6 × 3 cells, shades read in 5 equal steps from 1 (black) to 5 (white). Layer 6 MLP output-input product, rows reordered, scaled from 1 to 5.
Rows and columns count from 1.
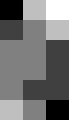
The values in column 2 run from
2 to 4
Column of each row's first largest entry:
3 3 1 1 1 1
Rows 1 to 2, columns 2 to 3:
4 5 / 3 4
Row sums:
10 9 8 8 7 8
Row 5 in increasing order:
2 2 3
